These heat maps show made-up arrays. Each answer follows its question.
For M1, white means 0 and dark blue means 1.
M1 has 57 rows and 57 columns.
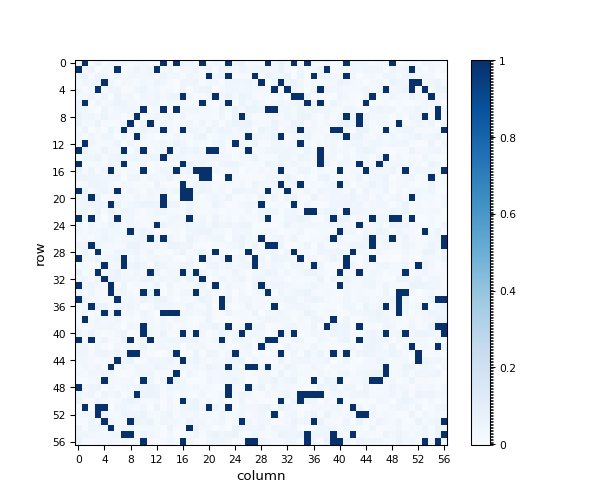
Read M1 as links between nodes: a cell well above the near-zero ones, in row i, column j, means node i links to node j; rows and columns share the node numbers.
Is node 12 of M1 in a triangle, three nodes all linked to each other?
no
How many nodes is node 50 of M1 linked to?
4
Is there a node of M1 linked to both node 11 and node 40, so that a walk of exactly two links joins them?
yes
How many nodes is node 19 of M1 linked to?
6
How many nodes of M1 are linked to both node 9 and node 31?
2
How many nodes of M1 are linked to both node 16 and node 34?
4
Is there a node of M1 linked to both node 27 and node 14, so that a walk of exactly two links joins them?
no
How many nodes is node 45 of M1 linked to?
6
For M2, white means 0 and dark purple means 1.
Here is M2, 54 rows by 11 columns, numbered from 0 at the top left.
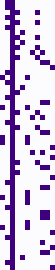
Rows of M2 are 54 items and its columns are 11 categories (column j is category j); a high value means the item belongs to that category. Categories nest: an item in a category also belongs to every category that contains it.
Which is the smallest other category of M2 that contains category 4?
2
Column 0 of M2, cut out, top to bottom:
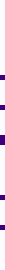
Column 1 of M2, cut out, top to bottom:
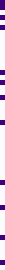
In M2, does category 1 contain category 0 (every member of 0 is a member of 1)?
no
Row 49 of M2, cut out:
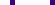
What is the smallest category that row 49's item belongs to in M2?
10
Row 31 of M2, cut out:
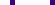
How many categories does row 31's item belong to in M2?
2
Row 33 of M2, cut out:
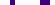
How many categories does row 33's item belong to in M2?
3
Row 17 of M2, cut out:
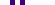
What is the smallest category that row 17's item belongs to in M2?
4
